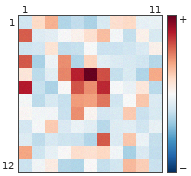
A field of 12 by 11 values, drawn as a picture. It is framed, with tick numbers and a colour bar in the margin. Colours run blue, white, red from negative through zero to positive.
The centre is the ninth with the highest average. In the centre lies a patch that is higher than the rest. The top right is the smoothest part. No row or column stands out.
